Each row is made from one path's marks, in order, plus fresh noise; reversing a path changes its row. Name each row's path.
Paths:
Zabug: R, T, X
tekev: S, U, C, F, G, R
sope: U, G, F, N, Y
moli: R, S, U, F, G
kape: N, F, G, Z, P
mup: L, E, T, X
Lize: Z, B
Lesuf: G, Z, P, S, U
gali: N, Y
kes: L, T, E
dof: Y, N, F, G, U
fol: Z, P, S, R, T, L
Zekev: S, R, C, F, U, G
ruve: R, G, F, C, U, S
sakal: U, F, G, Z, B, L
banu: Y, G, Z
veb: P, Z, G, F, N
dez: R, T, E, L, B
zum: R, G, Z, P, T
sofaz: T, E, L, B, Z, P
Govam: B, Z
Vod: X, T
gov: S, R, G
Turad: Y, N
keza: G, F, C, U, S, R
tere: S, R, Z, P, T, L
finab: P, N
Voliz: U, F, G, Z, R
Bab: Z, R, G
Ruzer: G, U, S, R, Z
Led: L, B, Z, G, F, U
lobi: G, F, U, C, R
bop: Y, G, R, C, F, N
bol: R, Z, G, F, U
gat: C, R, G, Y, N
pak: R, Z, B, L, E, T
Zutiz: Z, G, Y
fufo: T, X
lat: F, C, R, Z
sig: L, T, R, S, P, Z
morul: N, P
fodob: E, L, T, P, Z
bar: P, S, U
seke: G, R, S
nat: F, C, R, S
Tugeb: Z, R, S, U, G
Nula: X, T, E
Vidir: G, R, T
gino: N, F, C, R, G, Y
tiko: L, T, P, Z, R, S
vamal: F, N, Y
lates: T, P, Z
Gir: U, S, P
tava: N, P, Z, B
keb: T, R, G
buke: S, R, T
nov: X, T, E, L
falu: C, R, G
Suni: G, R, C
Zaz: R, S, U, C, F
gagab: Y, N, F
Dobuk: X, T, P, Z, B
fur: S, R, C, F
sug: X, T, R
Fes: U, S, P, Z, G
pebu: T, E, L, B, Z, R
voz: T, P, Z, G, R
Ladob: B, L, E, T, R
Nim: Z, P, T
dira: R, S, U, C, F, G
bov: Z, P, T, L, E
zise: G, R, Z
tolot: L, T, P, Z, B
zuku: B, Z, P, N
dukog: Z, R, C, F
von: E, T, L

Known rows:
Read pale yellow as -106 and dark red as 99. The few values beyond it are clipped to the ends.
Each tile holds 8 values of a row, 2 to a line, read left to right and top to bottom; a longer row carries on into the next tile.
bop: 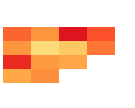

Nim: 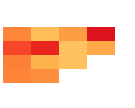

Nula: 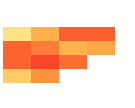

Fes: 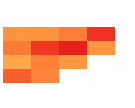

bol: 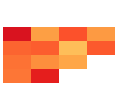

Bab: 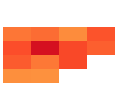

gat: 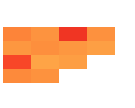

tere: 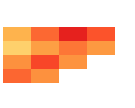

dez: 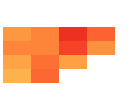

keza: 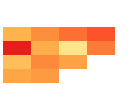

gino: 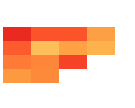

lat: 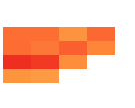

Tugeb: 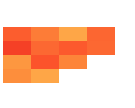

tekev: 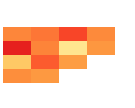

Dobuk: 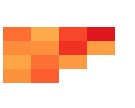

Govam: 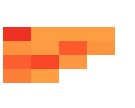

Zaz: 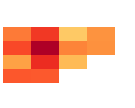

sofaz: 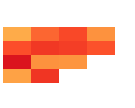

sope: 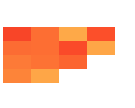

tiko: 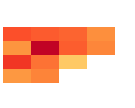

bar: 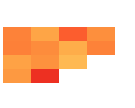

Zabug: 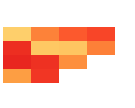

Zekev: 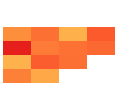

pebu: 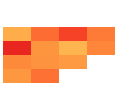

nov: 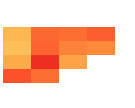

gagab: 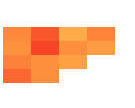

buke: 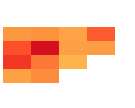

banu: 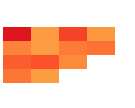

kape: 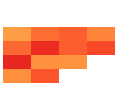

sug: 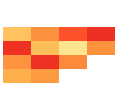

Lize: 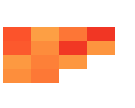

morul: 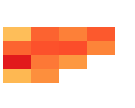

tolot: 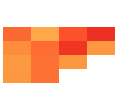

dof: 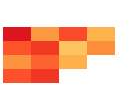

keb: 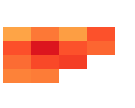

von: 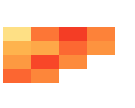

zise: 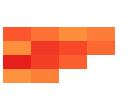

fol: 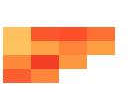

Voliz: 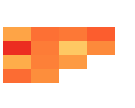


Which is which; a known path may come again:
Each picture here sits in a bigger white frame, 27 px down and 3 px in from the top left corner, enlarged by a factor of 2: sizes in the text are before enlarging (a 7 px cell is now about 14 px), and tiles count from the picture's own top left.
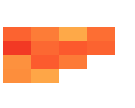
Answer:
Tugeb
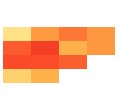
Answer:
kes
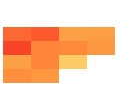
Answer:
ruve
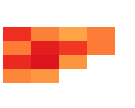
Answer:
Ruzer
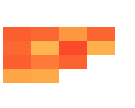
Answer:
gali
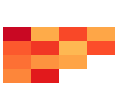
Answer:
Led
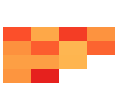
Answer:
Lesuf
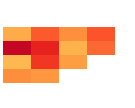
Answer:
lobi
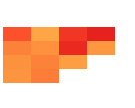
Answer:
tava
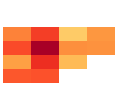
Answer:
Zaz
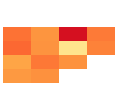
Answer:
voz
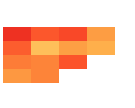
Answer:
gino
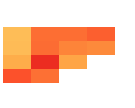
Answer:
nov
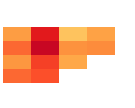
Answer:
fur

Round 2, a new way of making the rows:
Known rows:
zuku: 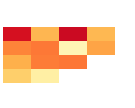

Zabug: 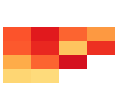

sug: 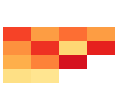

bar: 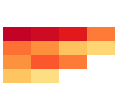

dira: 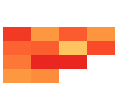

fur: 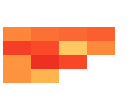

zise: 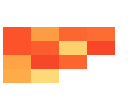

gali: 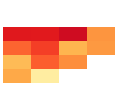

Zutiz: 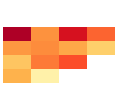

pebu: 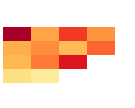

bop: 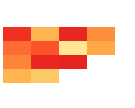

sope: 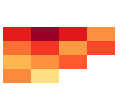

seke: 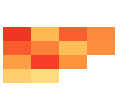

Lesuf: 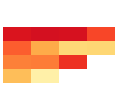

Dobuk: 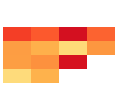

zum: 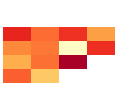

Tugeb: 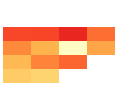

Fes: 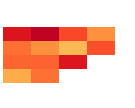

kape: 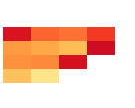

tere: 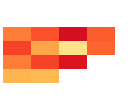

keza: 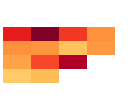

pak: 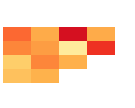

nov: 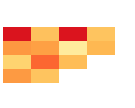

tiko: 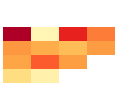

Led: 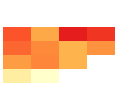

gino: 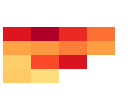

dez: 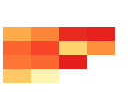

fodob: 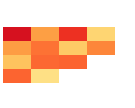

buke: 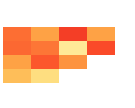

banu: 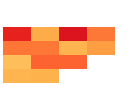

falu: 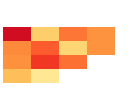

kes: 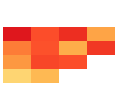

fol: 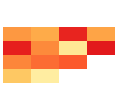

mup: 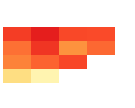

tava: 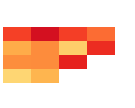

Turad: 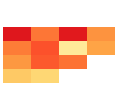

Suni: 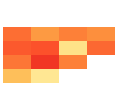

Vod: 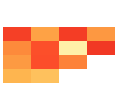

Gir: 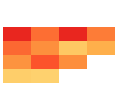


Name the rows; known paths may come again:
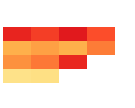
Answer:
tolot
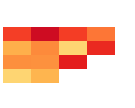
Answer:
tava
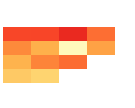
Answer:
Tugeb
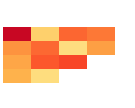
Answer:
Bab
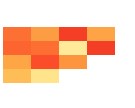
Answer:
buke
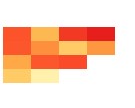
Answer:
bol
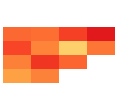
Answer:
Zaz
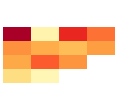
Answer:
tiko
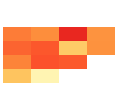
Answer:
von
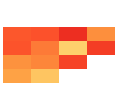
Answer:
Ruzer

